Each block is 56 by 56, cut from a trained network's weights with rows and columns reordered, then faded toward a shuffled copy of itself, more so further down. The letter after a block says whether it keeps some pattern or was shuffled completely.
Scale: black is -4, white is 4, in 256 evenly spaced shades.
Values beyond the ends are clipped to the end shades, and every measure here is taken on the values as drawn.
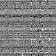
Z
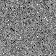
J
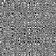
Z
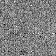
Z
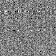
Z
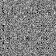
Z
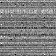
Z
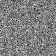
J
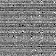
Z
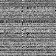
Z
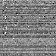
Z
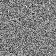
J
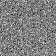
J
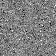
J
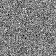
J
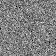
J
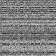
Z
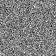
J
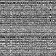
Z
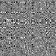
Z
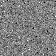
J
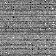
Z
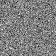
J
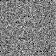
Z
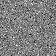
J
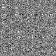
Z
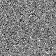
J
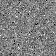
J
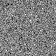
J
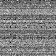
Z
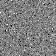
J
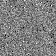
J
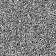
J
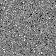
J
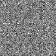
Z
